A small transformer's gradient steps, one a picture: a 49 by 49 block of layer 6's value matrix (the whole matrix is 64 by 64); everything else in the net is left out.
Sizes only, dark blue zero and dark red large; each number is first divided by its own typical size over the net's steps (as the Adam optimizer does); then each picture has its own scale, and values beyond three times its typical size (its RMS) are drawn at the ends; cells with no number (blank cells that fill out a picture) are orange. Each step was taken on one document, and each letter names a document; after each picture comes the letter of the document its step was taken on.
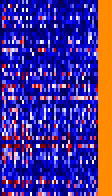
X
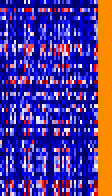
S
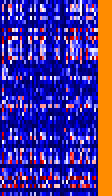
X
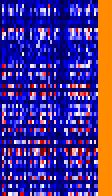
X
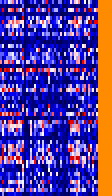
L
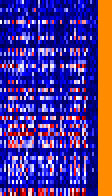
L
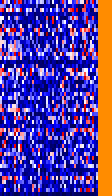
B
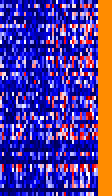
B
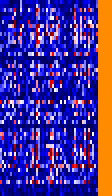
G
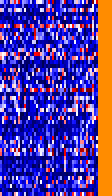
B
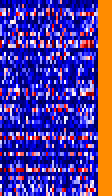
B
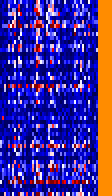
G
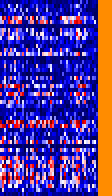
L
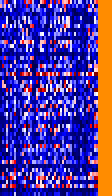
S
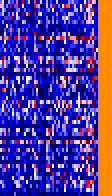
B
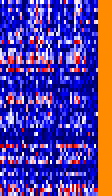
L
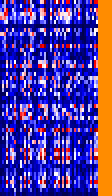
S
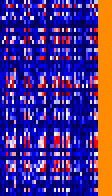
S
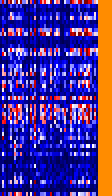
X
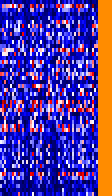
B
